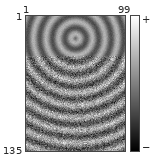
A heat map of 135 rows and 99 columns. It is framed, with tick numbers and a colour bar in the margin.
Seam: horizontal, 30% of the way down, the top part calmer. Average level on the scale: 50%. Rings: centred on the top middle.
